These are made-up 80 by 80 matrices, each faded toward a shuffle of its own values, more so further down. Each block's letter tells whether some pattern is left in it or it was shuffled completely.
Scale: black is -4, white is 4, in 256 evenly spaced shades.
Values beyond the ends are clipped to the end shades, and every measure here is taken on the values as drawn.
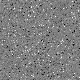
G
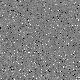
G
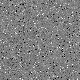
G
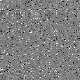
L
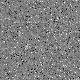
G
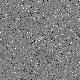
G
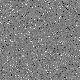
G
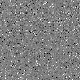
L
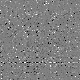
L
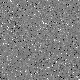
G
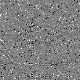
L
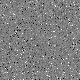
G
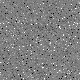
G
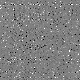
L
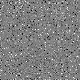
L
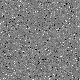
G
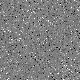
G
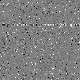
L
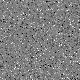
G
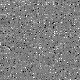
L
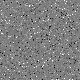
G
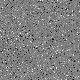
G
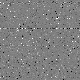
L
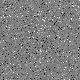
G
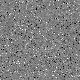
G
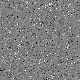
G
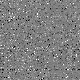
L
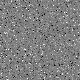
G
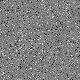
G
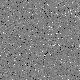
G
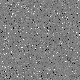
G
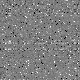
L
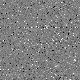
L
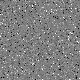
G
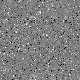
L
